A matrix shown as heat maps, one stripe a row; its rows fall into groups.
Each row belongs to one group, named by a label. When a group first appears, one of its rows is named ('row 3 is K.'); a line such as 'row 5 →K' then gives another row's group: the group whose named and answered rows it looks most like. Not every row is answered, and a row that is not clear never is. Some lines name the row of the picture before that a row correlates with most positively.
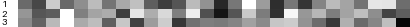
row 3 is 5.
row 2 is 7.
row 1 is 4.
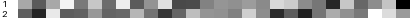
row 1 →5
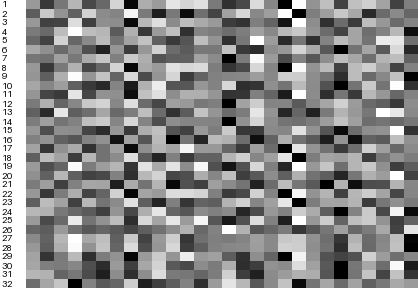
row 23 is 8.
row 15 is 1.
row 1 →7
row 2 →8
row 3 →7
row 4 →5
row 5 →4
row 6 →1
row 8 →7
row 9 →5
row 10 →1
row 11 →7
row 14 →4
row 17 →7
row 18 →8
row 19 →7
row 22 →7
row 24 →1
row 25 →7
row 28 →5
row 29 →7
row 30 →1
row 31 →1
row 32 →8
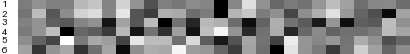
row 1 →4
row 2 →4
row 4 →8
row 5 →7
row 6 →7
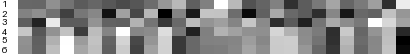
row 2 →8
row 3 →4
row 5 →5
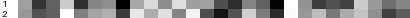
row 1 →7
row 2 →7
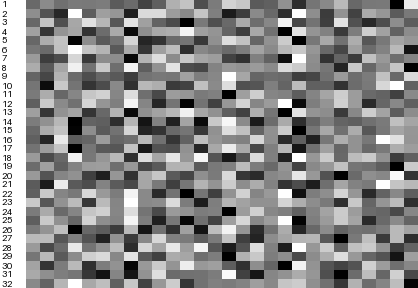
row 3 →8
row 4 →7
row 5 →8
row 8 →5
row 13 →7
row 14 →8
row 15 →8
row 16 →4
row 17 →8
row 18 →7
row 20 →1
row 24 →4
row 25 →8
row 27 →1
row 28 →7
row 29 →4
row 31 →1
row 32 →5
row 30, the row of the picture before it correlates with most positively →1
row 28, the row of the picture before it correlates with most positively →2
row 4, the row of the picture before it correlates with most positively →1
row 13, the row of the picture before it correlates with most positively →1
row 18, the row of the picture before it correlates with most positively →2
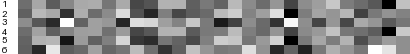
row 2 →8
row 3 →7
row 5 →8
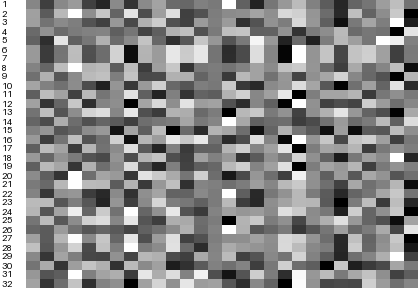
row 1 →1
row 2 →5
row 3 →1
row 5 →4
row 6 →7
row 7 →7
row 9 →4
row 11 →8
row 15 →8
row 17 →8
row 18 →1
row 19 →8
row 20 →7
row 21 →5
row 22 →1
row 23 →1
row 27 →5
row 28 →5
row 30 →8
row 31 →7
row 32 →7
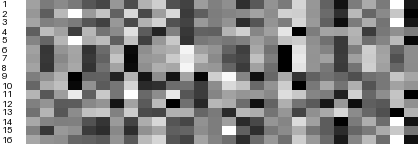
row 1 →1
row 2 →5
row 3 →1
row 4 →8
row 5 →5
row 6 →7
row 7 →7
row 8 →7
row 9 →8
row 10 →8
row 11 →5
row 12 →8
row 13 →4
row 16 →1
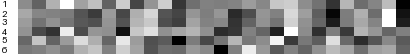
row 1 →5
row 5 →8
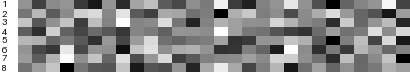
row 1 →1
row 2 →4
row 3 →5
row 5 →1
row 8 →8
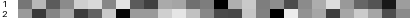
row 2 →7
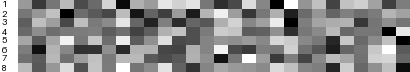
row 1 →7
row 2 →8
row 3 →8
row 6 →1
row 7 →4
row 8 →5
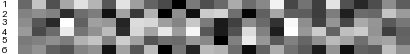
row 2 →8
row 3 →7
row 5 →4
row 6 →8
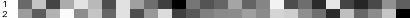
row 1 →8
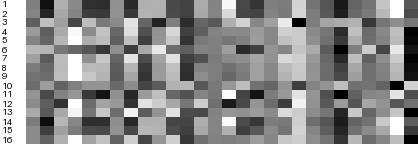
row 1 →1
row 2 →1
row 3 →8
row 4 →5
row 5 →5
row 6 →1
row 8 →5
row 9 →5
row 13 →5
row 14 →1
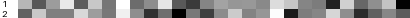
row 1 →5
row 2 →8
